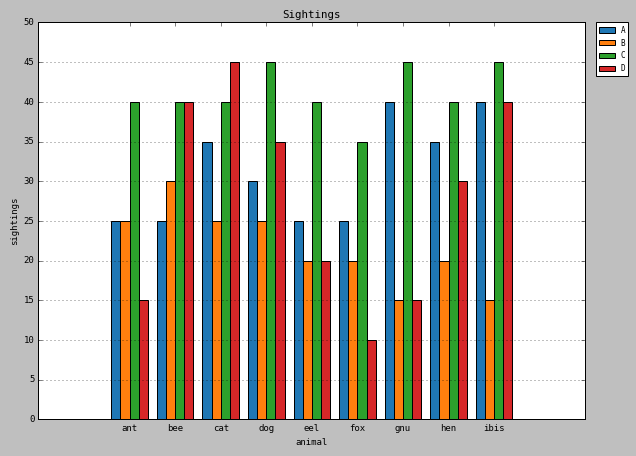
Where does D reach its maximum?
cat
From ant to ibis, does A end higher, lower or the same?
higher
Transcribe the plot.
Title: Sightings
x-axis: animal, ticks ant bee cat dog eel fox gnu hen ibis
y-axis: sightings, ticks 0 5 10 15 20 25 30 35 40 45 50
Legend: A, B, C, D
Values:
A: 25 25 35 30 25 25 40 35 40
B: 25 30 25 25 20 20 15 20 15
C: 40 40 40 45 40 35 45 40 45
D: 15 40 45 35 20 10 15 30 40
